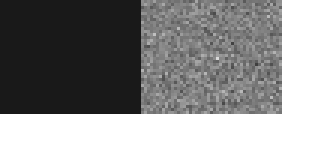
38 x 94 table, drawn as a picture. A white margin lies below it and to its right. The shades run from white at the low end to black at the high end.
The table splits into one row of 2 panels. Panel 1,1: very high, flat. Panel 1,2: middling, fine-grained.
